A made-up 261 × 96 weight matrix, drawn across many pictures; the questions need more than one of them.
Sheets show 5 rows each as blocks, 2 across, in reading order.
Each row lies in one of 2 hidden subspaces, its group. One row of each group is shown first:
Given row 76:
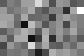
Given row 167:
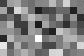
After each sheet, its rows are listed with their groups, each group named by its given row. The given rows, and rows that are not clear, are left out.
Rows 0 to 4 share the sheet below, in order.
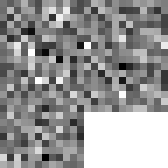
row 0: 167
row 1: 167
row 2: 167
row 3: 167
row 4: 167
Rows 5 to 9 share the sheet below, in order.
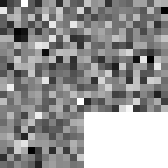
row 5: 76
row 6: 76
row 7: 167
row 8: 167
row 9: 76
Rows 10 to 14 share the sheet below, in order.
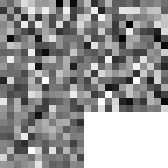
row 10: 167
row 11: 167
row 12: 167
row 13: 167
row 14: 76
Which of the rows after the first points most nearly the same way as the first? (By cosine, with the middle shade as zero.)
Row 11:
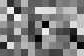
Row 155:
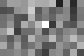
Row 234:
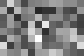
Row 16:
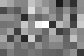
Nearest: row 16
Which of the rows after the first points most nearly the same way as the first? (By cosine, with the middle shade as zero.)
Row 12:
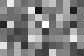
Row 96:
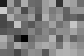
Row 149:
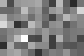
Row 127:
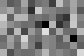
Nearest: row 96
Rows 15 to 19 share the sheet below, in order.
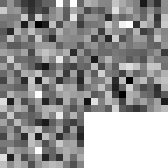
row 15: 167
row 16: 167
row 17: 167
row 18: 167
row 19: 167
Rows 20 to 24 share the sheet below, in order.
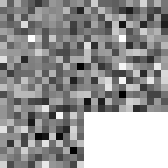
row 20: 76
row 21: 167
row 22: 76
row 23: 167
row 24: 167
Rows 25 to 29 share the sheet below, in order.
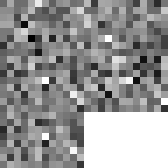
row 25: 76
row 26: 76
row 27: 167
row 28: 167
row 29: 167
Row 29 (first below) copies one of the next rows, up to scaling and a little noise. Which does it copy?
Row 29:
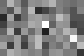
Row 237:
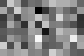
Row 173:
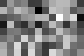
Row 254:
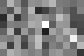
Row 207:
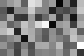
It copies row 254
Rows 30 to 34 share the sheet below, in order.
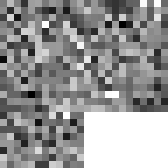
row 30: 167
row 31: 167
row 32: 76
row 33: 76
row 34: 167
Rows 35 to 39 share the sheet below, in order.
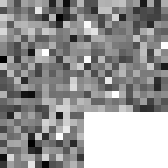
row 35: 167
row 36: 167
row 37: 76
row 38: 76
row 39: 167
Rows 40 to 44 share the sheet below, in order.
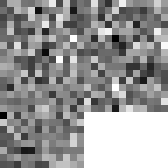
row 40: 167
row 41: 76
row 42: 167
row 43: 167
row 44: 76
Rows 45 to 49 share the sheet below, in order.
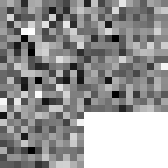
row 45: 167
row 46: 76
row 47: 167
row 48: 76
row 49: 76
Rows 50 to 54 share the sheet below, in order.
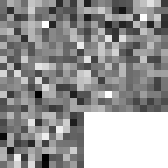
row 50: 167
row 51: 167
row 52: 167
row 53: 76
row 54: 167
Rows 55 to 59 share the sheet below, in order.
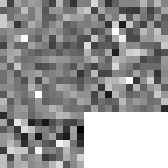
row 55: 76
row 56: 167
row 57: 167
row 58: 167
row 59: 167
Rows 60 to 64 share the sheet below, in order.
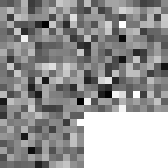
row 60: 167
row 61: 167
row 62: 167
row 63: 76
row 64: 76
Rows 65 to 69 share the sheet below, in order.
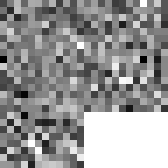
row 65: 167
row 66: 167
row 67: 76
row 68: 167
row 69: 167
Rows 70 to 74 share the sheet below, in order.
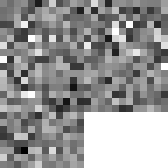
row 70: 76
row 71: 167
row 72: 76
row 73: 76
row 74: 76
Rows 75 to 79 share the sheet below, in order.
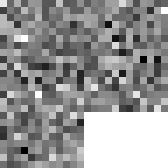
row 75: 76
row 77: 167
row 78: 167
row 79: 76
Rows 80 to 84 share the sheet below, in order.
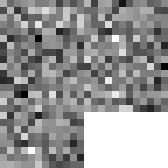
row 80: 167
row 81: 76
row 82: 76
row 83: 76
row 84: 76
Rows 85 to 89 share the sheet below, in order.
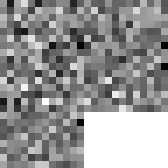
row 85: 76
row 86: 167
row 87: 167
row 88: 76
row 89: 76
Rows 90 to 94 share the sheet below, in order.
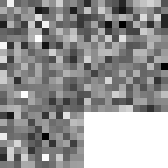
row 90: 167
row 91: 167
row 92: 76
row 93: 76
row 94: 167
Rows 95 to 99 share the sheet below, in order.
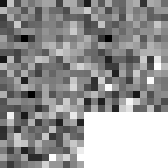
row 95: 76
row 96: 76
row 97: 76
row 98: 167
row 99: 76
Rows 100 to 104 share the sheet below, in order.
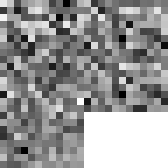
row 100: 167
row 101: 167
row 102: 167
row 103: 167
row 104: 76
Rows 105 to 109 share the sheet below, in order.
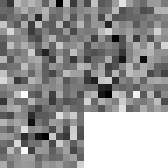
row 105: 167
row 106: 76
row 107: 76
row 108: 76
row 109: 167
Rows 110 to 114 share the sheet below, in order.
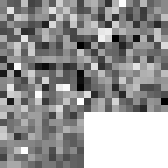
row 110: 167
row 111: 76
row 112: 167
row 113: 167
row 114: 76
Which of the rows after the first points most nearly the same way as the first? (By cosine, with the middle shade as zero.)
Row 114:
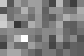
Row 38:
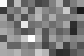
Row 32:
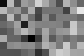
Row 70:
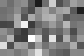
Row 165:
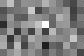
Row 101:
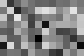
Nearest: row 38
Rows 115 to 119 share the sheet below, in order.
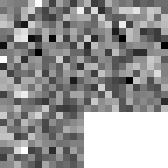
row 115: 76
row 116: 167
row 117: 76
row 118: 167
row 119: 76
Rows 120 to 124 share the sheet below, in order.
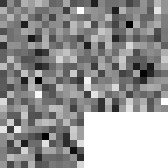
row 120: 76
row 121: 167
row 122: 167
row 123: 167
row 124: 167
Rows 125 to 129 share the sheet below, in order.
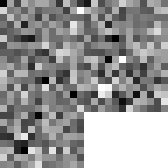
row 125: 76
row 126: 76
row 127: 167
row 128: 76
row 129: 76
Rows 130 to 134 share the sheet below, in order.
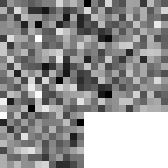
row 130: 167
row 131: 76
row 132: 167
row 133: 76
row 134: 76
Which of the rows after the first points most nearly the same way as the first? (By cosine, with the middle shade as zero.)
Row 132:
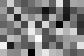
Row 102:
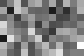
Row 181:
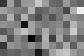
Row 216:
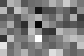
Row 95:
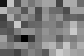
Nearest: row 216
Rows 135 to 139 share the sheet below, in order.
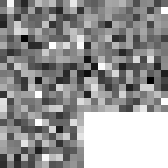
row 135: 76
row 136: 76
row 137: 167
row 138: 167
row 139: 167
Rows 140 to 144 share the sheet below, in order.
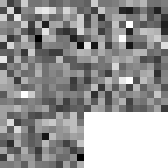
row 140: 167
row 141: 167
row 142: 76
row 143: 167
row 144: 167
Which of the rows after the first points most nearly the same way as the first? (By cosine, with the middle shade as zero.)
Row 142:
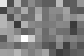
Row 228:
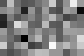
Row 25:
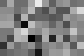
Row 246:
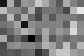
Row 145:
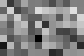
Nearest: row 145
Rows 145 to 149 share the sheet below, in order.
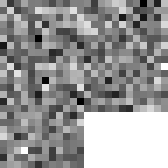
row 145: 167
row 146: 167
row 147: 167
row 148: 76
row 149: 76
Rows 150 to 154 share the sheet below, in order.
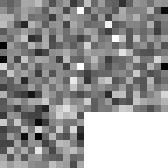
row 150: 76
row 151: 76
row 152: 76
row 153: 76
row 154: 167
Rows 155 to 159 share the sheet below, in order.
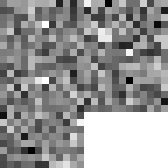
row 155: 167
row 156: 76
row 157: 167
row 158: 167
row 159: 76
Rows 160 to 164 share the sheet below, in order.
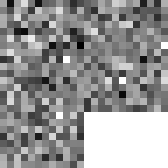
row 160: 76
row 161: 167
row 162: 167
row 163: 167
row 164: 167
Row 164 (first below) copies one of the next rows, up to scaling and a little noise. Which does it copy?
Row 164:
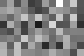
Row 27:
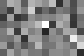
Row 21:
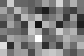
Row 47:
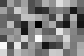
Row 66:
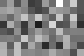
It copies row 66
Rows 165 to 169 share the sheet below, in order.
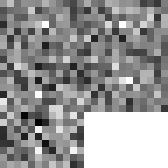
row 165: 167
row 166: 167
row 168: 167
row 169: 167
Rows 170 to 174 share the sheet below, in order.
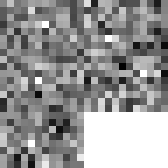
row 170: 167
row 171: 76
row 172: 167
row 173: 167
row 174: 167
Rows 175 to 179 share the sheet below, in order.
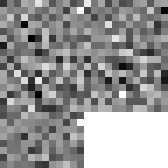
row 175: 76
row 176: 76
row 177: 167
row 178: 167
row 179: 76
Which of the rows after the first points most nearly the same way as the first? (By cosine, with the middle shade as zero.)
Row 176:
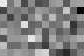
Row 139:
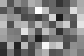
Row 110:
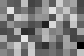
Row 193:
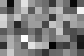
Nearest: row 139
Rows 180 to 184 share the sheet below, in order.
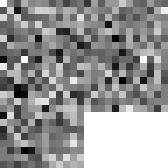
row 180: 167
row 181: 76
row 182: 76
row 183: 167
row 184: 76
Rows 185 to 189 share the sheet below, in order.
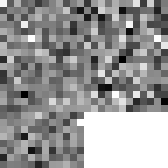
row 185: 76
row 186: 167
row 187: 76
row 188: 76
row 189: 76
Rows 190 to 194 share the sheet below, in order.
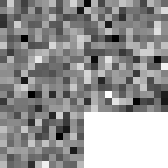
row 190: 76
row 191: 76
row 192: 76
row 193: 76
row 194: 167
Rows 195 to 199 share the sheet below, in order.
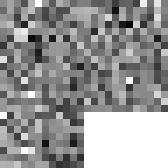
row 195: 76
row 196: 167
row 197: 76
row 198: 167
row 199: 76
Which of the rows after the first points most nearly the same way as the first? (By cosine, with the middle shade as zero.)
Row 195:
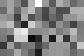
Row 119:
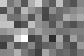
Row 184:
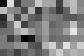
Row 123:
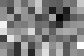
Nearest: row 119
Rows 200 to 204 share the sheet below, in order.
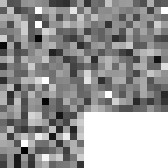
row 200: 167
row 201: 76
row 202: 167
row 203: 76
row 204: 167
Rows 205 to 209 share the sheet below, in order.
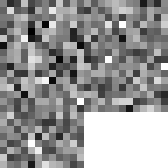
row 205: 167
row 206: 167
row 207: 167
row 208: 76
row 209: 167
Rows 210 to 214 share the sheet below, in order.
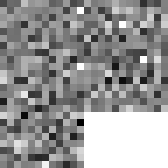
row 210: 76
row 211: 167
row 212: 76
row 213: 167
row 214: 76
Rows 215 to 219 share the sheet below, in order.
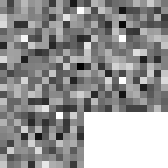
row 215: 76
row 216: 167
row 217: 76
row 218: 167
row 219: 167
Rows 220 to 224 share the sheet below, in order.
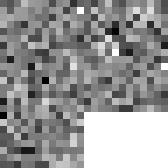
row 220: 76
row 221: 167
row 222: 167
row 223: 76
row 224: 76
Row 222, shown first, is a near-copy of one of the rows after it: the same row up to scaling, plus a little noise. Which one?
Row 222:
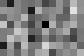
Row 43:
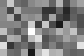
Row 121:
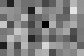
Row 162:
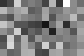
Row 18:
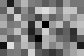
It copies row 121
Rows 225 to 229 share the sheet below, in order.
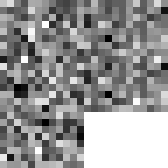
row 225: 167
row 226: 76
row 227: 76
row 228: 76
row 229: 167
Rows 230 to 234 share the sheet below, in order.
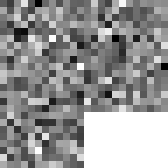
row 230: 76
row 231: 76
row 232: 76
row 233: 76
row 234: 167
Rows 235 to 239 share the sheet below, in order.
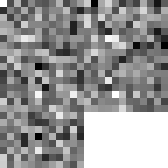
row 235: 76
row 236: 76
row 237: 167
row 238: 76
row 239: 167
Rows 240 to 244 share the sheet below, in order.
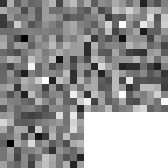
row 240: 76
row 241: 167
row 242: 167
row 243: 167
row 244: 167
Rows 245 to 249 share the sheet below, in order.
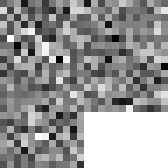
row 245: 167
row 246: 76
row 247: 167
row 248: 76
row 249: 167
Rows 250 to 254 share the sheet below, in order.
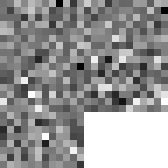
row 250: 167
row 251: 76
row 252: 76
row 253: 76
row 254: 167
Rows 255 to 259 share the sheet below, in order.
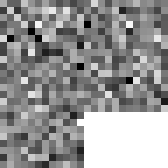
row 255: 167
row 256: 167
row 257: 76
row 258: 167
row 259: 76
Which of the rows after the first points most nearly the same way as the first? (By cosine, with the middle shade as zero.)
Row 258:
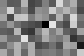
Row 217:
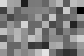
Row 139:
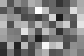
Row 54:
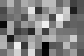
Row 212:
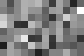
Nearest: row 212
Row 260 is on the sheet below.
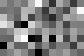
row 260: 76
